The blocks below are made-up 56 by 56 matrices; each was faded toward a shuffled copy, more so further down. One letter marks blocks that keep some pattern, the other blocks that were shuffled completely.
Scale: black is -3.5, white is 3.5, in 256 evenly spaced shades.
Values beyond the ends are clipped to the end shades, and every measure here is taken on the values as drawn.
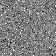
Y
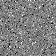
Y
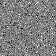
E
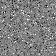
Y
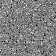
Y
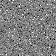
Y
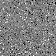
E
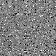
E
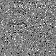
E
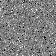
Y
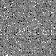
E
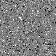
E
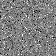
Y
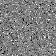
E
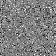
E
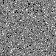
Y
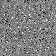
E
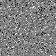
E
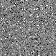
E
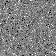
Y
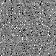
E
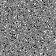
Y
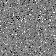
Y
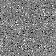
E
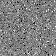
Y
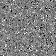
E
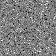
Y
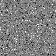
E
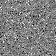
Y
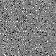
E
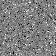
Y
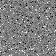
Y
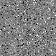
E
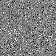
Y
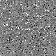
E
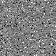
E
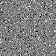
E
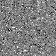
E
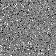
Y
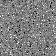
Y
